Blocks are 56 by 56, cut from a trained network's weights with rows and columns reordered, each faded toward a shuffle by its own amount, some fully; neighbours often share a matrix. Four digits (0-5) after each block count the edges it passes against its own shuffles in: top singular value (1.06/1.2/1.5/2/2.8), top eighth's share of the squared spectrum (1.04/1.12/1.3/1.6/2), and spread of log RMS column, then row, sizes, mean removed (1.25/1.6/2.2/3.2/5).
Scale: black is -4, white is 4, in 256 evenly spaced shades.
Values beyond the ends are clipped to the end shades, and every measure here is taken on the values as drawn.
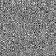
3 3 1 1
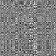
4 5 3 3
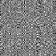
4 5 2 2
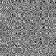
4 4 2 2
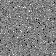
0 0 0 0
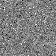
0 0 0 0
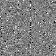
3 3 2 0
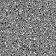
2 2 0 1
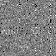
3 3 1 1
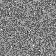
0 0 0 0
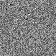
1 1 0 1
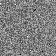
1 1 0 0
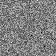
0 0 0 0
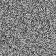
2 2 0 0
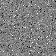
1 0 0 0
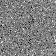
0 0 0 0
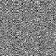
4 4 2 2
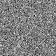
1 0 0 0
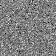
0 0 0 0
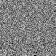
3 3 0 1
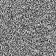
2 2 0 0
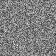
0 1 0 0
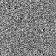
3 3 0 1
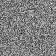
1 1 0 0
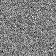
1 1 0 0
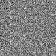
3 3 0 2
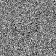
2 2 0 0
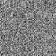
3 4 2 0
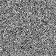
0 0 0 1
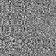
3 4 2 1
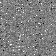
1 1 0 0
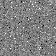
1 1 0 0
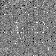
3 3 0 2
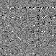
3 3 0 2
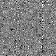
3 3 2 1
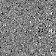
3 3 1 1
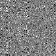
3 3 2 1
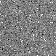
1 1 0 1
